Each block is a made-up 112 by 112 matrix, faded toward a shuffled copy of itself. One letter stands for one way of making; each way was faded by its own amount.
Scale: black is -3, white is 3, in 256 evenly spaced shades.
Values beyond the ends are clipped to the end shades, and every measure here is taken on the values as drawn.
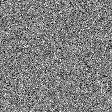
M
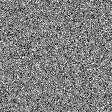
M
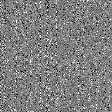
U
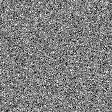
M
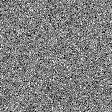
M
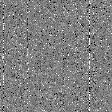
U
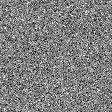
M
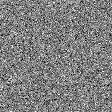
M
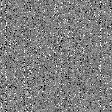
U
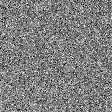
M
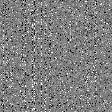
U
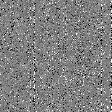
U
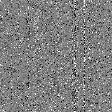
U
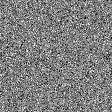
M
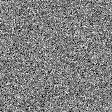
M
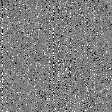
U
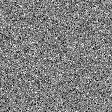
M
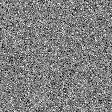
M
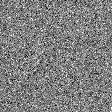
M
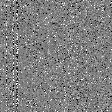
U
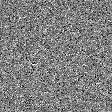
M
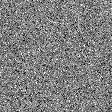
M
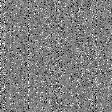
U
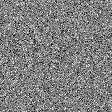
M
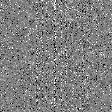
U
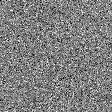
M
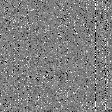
U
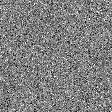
M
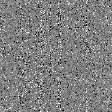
U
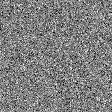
M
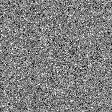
M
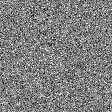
M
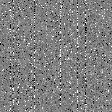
U
